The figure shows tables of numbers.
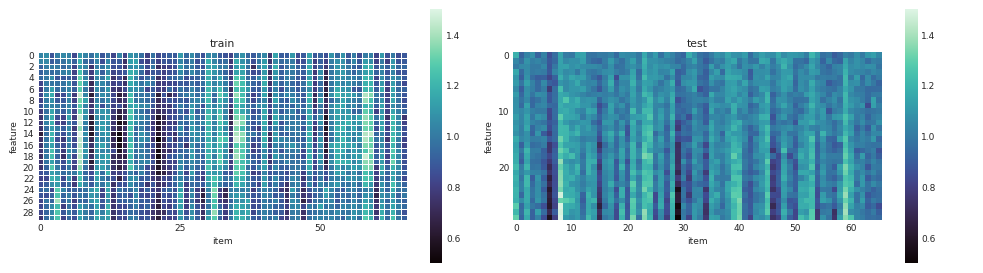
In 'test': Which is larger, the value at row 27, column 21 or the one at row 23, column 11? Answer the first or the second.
the first
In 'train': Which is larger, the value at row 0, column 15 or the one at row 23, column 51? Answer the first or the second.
the second
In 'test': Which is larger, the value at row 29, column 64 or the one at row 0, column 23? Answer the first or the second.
the second
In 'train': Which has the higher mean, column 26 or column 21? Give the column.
26
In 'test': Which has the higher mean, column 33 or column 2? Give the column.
2
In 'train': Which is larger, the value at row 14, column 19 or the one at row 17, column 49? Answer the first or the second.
the first
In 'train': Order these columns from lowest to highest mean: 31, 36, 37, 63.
37, 31, 63, 36
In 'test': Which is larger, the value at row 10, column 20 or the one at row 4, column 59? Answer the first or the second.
the second
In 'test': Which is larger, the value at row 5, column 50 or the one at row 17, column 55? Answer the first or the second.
the second
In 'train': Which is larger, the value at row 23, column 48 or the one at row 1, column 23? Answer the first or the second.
the first
